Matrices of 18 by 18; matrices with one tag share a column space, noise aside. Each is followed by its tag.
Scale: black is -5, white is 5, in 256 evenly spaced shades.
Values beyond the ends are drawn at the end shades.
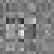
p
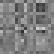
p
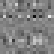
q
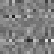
q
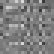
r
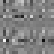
q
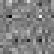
q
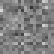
r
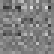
r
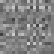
r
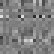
q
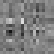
p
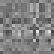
p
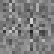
p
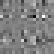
q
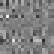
q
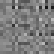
r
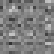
r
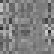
p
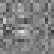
p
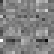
q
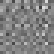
r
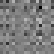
r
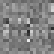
p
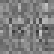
p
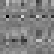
q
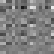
r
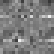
q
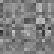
p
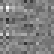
r
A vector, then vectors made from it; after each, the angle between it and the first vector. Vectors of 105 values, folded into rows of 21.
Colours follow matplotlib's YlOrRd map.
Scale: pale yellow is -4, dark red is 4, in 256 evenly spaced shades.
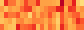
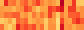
nearly parallel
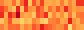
orthogonal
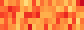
partly opposed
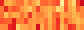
nearly opposite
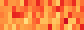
partly aligned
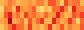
orthogonal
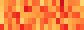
partly aligned
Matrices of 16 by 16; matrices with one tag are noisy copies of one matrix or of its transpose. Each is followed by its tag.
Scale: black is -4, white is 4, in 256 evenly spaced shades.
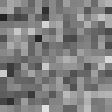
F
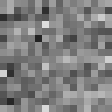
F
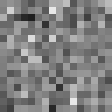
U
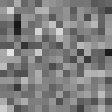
U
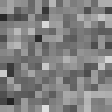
F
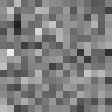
U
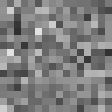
U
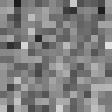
F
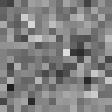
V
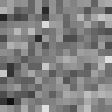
F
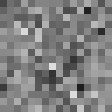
V
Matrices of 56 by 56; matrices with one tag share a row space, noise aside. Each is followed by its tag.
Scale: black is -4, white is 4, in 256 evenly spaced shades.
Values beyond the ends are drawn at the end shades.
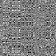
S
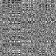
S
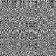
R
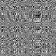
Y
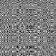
R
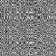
R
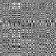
S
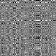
Y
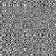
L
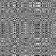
Y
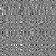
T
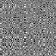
L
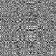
R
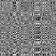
Y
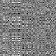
S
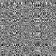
Y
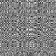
R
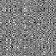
L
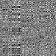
S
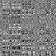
S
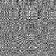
R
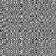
T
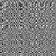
T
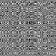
R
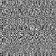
T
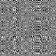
Y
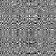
R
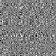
T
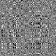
Y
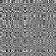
L
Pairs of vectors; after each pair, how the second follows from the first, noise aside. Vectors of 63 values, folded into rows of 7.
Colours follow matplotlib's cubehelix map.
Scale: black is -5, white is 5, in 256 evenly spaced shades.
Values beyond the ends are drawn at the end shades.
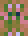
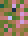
shuffled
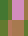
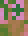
sign-scrambled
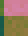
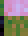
scaled up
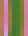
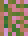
sign-scrambled
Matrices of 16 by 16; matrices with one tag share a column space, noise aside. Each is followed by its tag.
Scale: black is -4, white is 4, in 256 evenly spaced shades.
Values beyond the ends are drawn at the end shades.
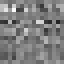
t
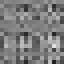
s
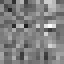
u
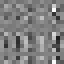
s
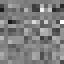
t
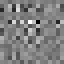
t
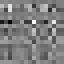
t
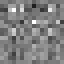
t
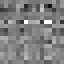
t
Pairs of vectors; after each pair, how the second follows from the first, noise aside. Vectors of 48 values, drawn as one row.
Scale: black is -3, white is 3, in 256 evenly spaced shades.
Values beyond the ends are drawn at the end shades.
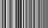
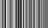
copied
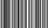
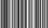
copied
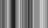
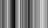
copied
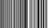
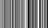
negated
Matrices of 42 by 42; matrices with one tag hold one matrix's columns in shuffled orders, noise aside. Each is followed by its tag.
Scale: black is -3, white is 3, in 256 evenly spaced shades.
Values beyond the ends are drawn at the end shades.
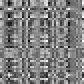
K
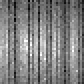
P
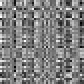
K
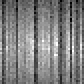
P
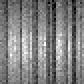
P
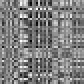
K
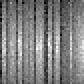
P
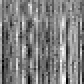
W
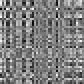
K
